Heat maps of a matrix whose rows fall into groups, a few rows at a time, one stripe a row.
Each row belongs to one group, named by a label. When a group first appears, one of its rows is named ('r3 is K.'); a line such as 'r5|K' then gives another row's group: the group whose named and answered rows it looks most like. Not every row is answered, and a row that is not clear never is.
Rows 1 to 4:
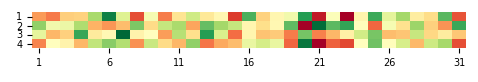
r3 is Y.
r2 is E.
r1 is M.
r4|M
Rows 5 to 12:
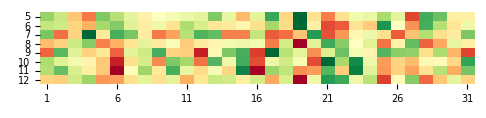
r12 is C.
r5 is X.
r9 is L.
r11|E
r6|X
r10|E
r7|Y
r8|C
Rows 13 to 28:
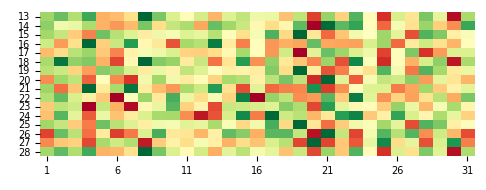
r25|X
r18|E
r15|X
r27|M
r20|L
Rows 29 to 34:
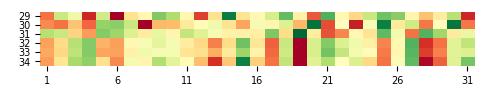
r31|X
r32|C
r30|M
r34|C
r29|L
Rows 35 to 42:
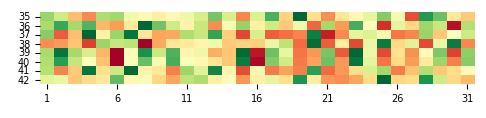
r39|E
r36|E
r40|E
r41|Y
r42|X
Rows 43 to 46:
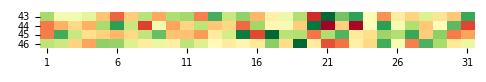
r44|M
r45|L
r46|X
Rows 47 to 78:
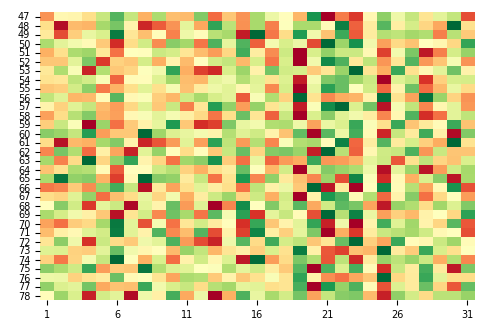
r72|L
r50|E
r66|M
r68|L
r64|C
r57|C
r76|X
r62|L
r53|L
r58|C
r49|M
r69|E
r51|C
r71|M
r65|E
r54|C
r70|M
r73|X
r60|E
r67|C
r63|Y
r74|M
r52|C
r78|L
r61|M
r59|L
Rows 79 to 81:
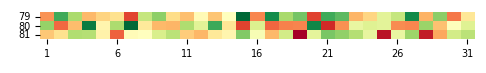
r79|L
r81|C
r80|Y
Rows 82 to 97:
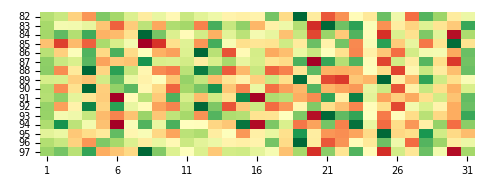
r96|X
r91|E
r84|E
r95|X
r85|M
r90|Y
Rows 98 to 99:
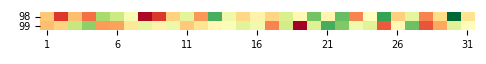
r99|C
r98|M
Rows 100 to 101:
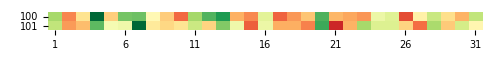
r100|Y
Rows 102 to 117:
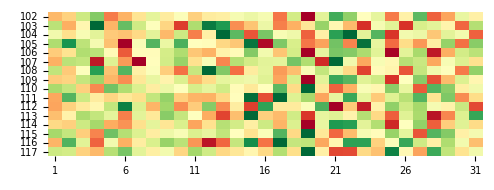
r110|X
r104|C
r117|X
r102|C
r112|M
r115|X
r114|C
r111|L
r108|Y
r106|C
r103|Y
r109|C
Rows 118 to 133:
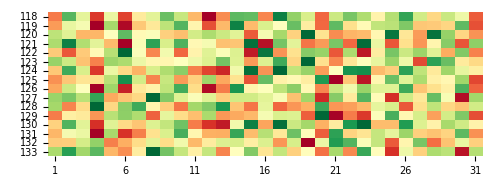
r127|E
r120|X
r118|L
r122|M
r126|L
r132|C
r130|L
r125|M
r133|E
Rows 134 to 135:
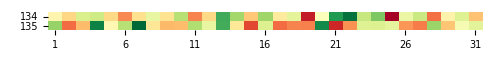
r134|C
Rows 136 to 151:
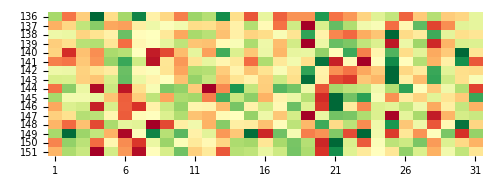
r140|M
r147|C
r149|E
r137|C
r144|L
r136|Y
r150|L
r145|E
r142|X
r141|M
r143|X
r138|X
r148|M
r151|L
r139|C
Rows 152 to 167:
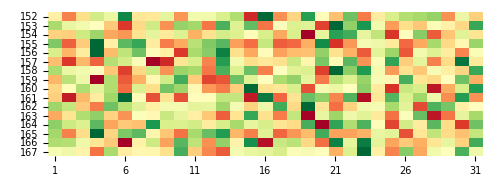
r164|E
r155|Y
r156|Y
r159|L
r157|M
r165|Y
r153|E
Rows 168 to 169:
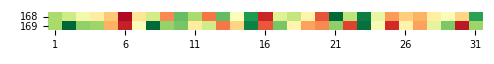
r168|E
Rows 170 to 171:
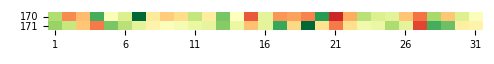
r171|X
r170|Y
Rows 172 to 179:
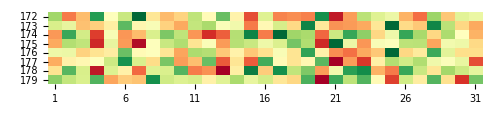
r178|L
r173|X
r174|L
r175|L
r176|X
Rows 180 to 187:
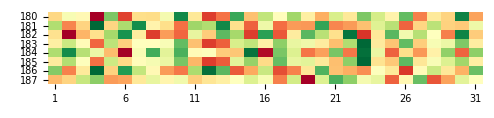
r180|L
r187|C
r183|L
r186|Y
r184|E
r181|Y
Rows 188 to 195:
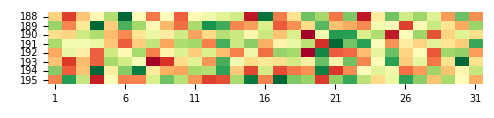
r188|M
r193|M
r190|C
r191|E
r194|Y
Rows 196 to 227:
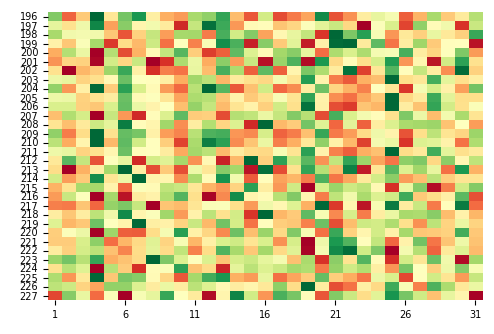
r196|Y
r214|Y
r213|M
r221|C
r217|M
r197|Y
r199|C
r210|Y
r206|X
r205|X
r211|X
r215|C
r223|E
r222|C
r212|L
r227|L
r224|L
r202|M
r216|L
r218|M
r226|X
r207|L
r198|E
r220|L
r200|L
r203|X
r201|M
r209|Y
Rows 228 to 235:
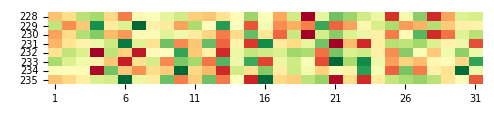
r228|C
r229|Y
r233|E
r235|M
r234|L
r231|M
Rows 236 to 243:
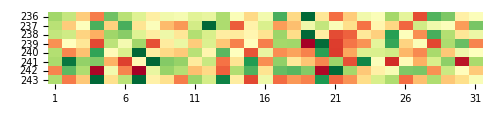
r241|E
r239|M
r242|L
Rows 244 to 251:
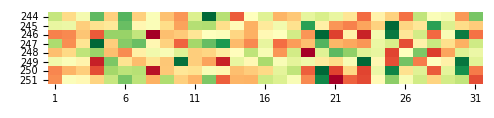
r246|M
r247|Y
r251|M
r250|M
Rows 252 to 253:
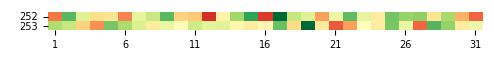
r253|X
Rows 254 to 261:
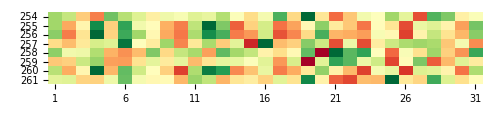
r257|M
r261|X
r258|E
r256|Y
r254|X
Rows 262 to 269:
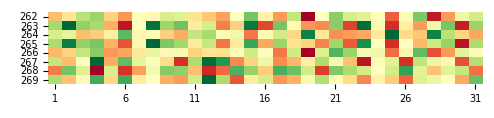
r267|Y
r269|Y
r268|L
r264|X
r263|E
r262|C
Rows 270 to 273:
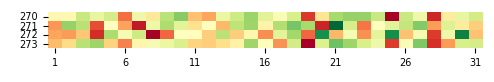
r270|C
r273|C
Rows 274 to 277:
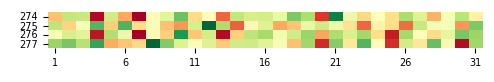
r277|E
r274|L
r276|L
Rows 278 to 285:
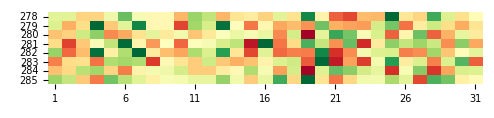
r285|X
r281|M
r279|Y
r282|Y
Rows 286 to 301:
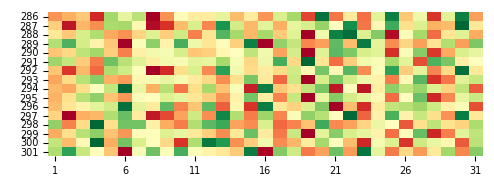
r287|M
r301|E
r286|M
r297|M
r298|Y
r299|C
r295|C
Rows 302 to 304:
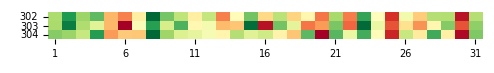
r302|E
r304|E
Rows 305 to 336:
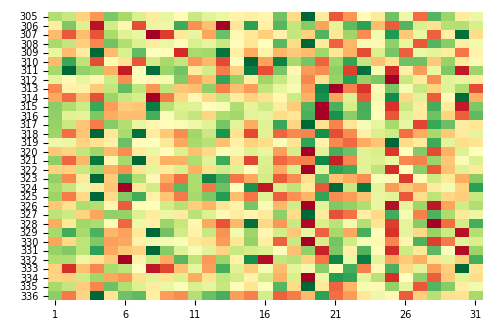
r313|M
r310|L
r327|X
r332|E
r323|Y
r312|C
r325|Y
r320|C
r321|Y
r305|X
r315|E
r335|X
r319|X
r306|L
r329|E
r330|C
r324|E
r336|Y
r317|X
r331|E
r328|C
